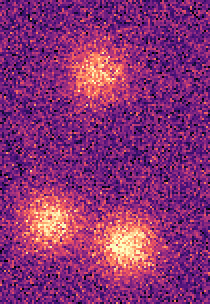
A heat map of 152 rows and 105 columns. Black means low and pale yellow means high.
Ninth with the highest average: bottom middle. Average level on the scale: 40%. Odd rows or columns: none. Bumps: three.
